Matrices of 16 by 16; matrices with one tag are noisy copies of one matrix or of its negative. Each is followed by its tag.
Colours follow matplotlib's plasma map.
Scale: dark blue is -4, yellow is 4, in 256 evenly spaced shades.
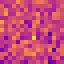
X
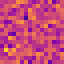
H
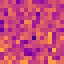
X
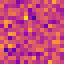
H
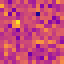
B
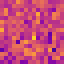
X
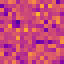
B
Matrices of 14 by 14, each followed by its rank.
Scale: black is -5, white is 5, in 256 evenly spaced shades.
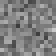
full rank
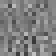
three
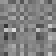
two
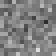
full rank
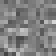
three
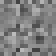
three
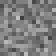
full rank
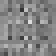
three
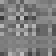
two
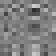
two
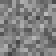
full rank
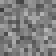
full rank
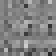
three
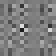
two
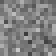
full rank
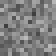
full rank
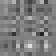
two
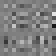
two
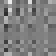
two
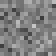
full rank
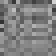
two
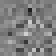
three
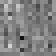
three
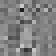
three
